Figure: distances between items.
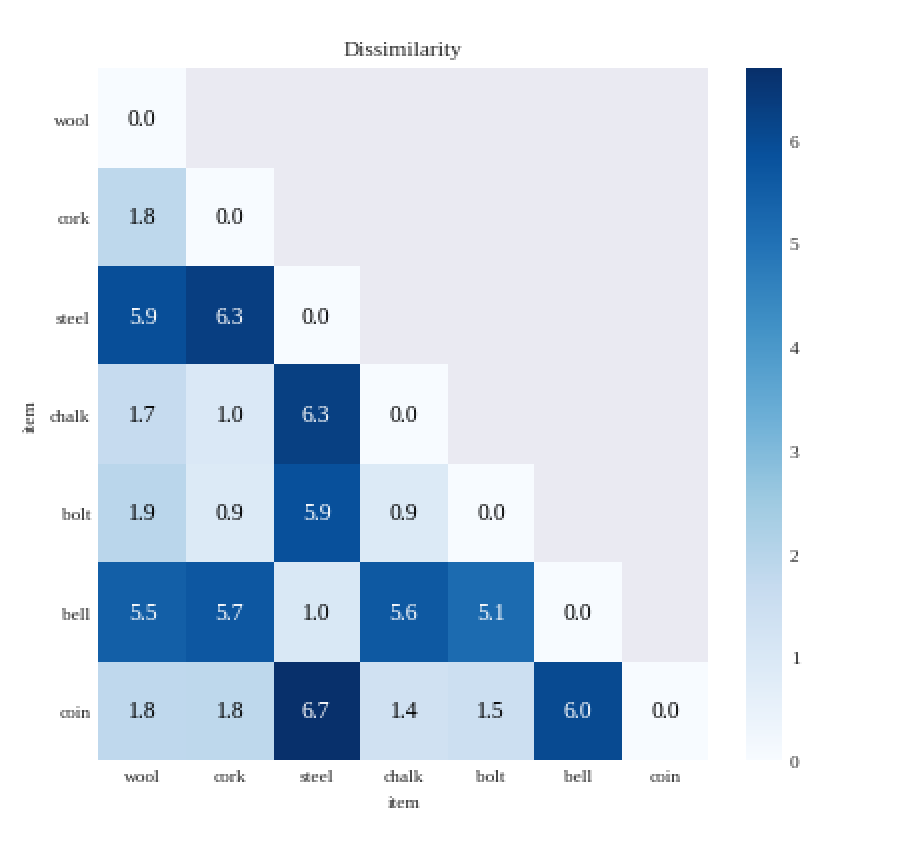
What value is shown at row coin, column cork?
1.8
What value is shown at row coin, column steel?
6.7
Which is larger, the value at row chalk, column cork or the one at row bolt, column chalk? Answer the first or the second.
the first
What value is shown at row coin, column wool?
1.8
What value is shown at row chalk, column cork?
1.0
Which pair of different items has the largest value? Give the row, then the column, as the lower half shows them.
coin, steel
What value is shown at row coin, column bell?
6.0
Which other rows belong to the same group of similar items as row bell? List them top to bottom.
steel
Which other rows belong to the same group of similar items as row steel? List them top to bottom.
bell
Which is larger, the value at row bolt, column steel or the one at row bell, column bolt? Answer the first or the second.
the first
